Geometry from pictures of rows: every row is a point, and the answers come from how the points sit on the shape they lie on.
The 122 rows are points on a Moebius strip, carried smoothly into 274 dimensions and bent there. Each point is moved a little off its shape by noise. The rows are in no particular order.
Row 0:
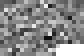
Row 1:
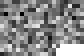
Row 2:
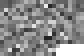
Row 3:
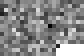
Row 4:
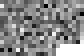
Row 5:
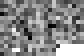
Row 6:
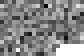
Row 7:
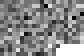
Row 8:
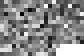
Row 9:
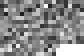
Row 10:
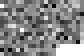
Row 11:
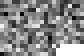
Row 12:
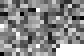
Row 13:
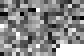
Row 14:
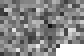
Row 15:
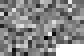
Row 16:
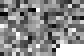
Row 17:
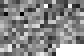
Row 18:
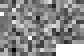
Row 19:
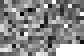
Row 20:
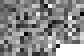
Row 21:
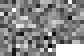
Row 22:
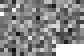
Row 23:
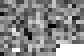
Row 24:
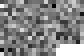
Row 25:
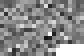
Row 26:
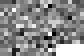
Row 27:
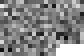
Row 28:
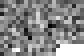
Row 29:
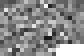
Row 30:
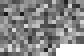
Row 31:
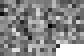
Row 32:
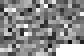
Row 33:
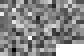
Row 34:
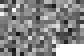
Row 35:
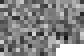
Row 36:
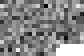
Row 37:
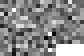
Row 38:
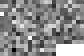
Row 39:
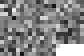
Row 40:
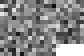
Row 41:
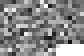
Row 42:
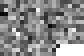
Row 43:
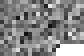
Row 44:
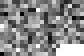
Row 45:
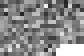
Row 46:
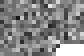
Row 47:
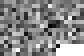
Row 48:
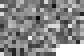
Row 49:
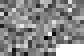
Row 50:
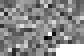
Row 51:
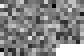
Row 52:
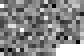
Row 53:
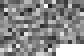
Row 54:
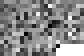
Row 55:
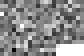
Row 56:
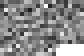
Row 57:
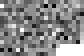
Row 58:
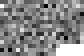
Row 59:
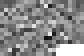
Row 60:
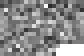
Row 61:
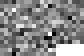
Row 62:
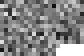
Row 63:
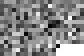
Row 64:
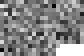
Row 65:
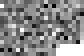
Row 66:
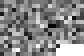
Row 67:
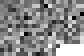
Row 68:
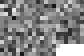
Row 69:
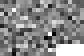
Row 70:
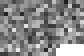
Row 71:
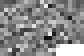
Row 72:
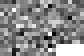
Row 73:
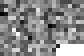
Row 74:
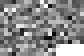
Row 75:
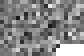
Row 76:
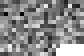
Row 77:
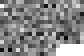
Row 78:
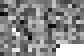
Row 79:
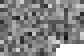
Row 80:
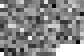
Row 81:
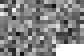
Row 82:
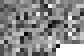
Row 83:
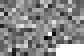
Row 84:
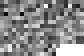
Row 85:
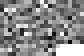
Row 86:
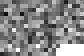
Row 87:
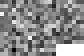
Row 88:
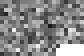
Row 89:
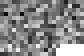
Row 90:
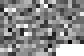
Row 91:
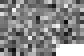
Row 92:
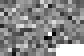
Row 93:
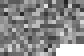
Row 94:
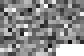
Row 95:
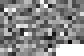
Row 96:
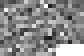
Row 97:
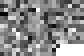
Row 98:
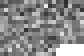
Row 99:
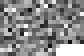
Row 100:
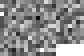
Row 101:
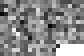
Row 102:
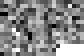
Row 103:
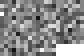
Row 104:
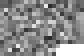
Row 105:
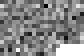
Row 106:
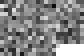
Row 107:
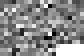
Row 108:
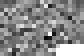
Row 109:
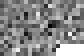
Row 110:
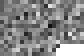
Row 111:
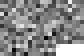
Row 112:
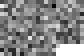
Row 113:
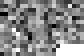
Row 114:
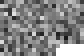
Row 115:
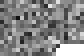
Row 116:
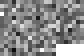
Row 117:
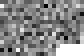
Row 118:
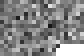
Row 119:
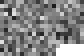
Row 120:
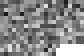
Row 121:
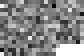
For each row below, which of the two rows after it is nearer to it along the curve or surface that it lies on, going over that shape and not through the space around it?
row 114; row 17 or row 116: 116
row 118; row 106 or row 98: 106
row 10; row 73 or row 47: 47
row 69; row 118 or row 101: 101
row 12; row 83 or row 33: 83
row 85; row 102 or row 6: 102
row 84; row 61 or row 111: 61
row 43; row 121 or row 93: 121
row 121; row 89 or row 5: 5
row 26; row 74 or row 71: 74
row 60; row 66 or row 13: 13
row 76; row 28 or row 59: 59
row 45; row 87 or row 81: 87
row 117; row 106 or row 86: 106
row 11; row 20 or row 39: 20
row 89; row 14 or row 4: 14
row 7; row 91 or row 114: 114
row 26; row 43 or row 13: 13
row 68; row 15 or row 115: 115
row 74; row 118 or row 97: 97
